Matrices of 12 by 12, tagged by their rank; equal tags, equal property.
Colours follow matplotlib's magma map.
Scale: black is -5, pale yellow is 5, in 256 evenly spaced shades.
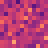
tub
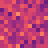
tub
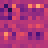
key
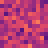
tub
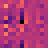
key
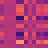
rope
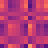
rope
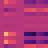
rope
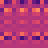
rope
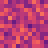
tub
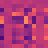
key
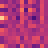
key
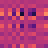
rope
